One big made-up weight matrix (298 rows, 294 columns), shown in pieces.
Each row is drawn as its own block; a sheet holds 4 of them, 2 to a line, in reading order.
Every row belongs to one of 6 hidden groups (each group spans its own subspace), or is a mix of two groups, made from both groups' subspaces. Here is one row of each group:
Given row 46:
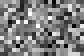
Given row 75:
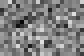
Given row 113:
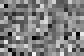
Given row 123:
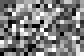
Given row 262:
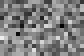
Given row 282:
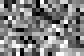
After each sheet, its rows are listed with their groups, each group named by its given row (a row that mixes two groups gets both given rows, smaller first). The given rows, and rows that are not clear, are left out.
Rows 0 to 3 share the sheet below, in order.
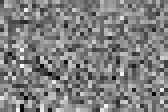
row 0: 46 and 75
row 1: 123
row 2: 282
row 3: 75
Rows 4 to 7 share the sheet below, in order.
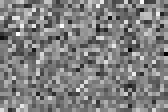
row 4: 262
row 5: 123 and 262
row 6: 75 and 123
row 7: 262
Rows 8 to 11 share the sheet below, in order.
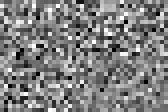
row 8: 75
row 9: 123
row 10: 123
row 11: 262
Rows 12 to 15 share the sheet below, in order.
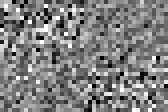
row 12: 262
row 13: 262
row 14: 46
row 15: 123
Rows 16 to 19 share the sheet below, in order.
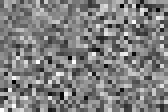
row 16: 282
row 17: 46 and 123
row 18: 113 and 123
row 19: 113 and 282
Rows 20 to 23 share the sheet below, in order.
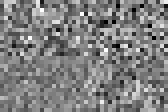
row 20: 282
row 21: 75
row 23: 113 and 282
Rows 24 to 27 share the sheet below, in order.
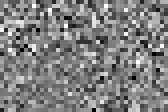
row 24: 75 and 113
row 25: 46
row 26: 75
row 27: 46
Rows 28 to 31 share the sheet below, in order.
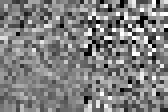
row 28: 262
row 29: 123
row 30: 282
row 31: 123 and 282
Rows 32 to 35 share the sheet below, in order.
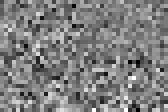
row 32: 113
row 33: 75
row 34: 282
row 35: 46
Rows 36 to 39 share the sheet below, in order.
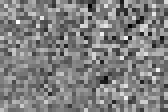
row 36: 46 and 113
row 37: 262 and 282
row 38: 46 and 123
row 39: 75
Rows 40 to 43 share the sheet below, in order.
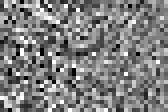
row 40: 282
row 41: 46 and 123
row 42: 46
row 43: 113
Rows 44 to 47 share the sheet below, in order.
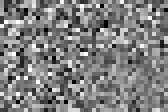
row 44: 75 and 262
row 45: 75
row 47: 46
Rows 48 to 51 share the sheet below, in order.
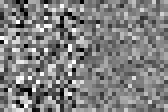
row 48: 46 and 262
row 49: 123
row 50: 75 and 113
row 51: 46
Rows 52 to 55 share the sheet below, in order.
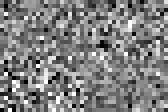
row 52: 262
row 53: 46
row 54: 113 and 123
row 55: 262
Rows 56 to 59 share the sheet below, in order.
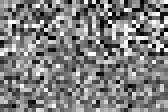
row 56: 123
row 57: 46 and 75
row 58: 75 and 123
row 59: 262
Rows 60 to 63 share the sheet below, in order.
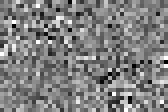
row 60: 123
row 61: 113 and 123
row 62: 75
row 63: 75
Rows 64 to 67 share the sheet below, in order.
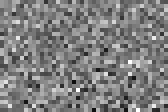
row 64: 46 and 123
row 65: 75
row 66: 113
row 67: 46
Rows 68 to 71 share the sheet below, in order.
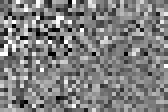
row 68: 123
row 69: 46 and 282
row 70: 46 and 113
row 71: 75
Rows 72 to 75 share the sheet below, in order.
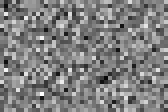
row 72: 262
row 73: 46 and 262
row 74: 262
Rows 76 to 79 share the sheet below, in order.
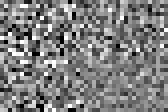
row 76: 113
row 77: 75 and 123
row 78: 46
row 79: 123 and 262
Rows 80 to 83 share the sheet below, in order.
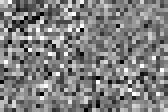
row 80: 75 and 123
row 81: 113 and 262
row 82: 262
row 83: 123
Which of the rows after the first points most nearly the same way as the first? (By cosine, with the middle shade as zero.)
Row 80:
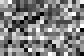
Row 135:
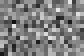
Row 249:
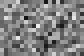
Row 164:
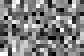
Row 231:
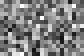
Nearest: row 135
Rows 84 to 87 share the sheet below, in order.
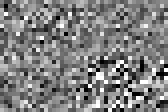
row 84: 262
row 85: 123 and 262
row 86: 46 and 113
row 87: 123 and 262
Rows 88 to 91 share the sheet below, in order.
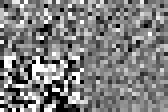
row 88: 262
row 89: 262
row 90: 282
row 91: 123
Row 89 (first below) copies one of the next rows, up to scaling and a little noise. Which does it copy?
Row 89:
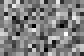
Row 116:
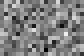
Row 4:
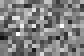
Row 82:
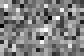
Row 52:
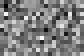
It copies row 116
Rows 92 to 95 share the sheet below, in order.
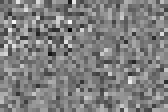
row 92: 123
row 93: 75
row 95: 46 and 282
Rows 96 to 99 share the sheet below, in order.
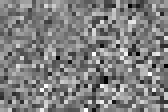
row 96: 46
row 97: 46
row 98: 46 and 262
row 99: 75
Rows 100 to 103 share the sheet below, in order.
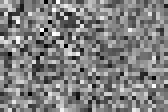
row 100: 46
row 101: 262
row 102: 282
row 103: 123
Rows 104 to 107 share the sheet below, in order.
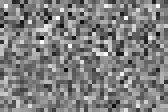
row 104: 262
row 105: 113
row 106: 262 and 282
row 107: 46 and 123
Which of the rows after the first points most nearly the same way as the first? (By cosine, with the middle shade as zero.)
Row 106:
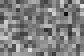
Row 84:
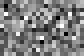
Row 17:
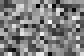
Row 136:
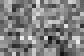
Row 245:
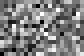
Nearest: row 84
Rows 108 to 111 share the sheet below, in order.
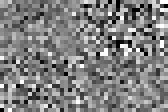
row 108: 75 and 123
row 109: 75
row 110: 75
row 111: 46
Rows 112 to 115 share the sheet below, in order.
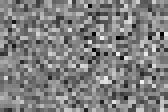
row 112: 123
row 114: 46 and 282
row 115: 75 and 282
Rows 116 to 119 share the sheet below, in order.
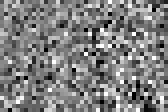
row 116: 262
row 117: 46 and 75
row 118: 46
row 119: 282
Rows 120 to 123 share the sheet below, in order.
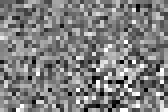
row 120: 262
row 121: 46
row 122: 75
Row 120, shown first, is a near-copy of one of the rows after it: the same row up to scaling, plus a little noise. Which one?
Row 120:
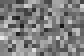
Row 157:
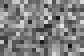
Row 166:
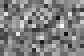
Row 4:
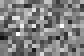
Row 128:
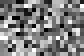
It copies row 128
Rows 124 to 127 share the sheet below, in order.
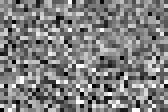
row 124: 123
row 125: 75 and 262
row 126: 75 and 282
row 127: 123
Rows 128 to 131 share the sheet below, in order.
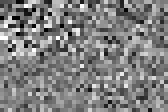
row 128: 262
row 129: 282
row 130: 75
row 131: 46 and 123
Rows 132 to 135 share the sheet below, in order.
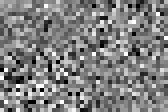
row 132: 46
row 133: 46
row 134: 46 and 75
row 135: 123
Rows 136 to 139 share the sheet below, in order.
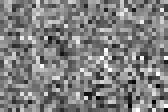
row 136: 282
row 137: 75 and 282
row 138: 282
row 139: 262
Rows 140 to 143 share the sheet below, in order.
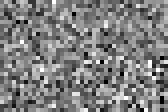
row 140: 46 and 113
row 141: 46 and 75
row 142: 123 and 282
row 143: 75
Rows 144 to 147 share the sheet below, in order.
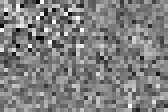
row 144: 75 and 262
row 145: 282
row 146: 262
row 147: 262
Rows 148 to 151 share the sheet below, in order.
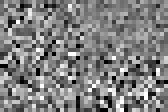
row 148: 46
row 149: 113
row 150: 75 and 113
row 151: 113
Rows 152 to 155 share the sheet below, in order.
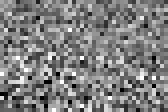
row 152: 123
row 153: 262
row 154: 262
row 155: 123 and 282
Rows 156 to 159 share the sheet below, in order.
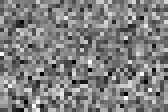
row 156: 75
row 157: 262
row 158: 113
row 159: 262
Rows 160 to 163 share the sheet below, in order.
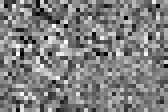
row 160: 282
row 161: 113
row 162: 282
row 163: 75
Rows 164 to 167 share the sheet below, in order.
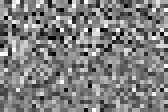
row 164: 113 and 123
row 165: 75
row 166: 262
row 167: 75 and 282
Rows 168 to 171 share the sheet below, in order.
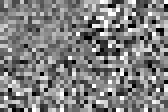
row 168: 113
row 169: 262
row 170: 113
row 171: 113 and 123
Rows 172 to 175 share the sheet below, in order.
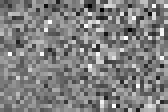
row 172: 46
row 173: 262
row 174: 46
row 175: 113 and 282
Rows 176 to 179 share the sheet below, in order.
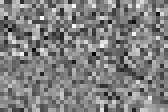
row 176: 113
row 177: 46
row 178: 113
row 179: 282
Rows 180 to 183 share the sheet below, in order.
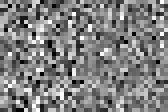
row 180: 46 and 75
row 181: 75
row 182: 113
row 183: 113
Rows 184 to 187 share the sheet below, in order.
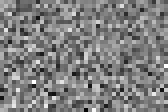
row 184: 123
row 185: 123
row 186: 123 and 262
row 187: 75
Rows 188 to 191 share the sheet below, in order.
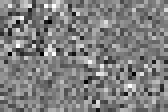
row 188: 46
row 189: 75
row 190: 113 and 262
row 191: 262
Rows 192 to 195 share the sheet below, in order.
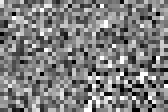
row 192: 46 and 262
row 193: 75
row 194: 113
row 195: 123
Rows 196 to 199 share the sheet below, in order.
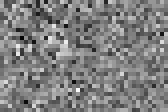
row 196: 282
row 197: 113
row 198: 113
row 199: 123
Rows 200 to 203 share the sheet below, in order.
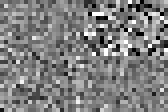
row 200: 113
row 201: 46
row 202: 75
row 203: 75
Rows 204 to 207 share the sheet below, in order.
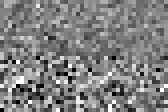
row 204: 123 and 282
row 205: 262
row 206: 75
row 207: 75 and 113
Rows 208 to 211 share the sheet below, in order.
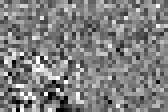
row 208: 113
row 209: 113
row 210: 282
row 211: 46 and 113
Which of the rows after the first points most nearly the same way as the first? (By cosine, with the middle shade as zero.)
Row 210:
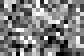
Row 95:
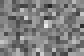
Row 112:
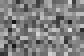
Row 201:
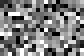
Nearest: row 95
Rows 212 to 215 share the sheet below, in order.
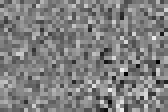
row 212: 75 and 113
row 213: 75
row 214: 113
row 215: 113
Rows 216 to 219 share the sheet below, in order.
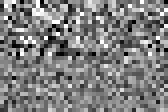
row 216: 282
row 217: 46
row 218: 123
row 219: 75 and 282
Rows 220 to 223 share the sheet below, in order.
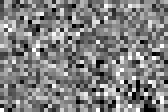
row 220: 113
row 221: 46
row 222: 75 and 282
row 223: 282
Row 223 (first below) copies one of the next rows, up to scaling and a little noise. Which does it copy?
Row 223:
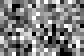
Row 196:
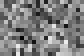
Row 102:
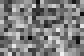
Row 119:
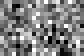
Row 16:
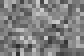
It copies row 119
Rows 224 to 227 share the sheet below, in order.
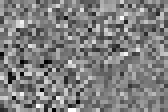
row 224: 75
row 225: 123
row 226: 46
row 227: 75 and 262
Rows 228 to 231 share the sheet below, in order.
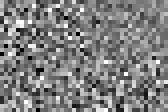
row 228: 75
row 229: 46 and 123
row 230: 113 and 123
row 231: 113
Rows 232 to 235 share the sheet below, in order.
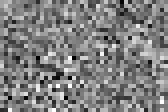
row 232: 123 and 262
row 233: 282
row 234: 123 and 282
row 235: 75
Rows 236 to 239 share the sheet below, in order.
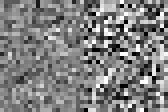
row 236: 123 and 282
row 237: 123
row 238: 75
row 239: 75 and 262
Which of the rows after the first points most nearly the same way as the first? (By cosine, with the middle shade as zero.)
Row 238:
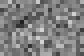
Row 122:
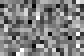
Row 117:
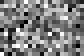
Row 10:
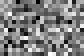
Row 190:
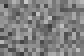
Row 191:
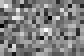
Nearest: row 117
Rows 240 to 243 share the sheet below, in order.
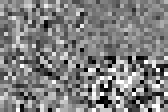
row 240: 46 and 282
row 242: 282
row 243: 46
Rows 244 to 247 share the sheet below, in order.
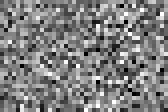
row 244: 46 and 123
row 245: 123
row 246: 282
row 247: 123
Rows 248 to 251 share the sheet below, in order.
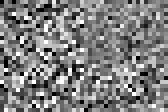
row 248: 46
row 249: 46 and 262
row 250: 262
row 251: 46 and 123
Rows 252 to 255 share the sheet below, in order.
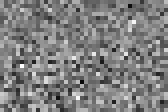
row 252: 282
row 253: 46
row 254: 282
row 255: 75 and 262
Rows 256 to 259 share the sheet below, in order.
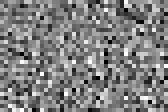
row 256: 113
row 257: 282
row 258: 113
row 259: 46 and 262
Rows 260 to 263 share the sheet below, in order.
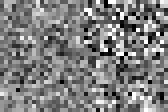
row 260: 282
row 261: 113
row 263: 282
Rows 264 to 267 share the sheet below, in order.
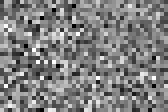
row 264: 113
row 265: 46 and 75
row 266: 46 and 123
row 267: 123
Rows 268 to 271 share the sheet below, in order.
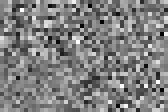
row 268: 282
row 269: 46 and 113
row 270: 46
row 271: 46 and 113
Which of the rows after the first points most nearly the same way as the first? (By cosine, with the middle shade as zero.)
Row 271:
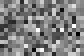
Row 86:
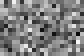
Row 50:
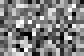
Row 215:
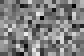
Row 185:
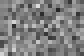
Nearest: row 86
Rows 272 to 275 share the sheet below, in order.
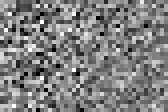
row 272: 123
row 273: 262
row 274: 75 and 123
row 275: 46 and 113
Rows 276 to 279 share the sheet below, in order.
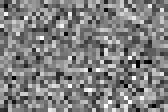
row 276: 262
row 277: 282
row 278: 123
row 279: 46
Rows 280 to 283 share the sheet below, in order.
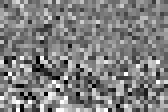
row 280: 262
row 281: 123
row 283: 113
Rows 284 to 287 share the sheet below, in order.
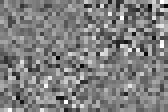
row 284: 46
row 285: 75
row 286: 46
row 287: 262
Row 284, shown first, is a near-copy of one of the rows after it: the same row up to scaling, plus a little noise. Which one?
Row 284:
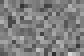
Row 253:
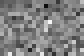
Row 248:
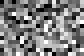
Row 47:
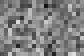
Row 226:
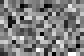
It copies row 226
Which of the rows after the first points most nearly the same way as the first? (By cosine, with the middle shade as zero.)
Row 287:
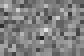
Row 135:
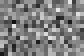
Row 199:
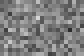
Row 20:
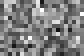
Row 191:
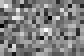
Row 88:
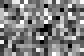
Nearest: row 191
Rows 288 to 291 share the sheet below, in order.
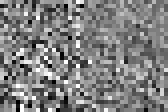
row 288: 75
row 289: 282
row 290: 282
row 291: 113 and 282
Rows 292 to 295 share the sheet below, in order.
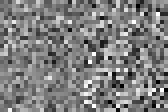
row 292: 123
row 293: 46
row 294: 46
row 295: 113
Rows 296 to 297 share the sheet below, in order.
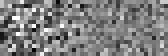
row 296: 262
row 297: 75
